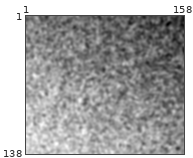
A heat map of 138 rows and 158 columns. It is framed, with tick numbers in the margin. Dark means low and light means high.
Stripes: none. Ninth with the highest average: bottom left. Histogram: bell-shaped. Slope: up to the bottom left.
